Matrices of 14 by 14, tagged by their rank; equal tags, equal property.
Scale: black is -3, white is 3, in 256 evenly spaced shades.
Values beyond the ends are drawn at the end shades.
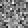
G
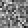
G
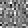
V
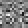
V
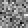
G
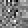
V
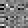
V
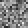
G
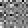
V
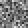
G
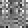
V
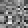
V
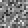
G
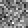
G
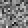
G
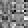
V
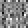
V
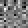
V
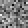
G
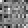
V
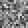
G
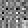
V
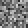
G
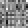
V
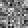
V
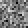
G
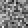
G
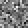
G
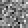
G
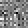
V
